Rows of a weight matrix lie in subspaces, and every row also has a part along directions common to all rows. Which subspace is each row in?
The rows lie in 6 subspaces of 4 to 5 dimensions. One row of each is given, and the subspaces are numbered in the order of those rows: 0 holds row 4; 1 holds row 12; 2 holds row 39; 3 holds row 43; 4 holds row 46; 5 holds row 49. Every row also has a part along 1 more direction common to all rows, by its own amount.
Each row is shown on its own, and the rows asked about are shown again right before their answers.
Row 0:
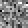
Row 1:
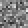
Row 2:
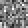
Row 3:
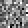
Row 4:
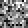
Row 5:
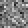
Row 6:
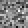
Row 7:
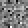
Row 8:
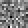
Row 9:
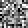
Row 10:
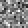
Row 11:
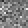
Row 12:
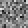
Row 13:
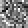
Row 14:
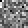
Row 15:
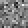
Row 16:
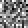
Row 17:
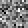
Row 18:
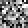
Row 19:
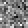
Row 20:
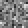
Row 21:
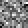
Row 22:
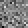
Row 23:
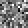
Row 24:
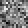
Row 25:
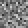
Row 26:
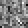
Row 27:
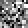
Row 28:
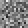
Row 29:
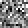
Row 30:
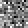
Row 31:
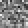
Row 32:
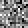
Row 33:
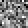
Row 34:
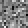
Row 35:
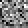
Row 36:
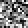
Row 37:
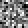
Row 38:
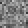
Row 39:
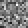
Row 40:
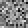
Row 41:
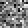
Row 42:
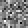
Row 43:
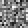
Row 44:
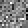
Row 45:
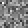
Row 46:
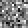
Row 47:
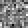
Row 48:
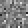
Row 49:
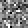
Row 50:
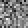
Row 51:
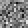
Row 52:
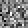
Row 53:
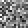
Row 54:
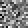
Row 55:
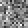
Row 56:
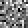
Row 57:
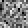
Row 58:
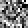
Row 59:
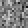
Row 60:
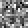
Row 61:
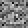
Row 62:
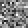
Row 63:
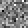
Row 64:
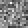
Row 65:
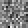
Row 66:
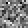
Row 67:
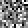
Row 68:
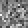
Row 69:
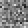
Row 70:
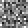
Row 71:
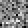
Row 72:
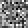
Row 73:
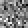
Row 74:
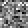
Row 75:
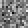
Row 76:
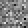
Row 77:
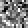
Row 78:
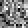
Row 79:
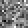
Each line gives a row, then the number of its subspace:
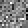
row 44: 3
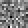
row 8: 5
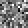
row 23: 5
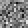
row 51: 1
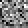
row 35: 4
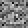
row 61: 2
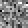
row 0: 0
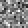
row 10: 5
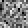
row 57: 4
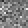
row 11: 2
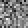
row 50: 2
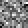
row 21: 0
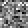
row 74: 0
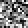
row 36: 2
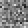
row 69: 4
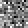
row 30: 0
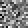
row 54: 3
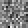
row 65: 5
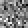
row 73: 2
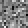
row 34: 3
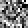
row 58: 1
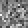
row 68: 1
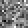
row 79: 3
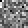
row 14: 4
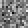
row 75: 3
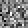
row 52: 1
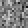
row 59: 5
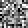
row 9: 3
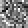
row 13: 1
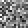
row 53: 2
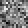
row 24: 1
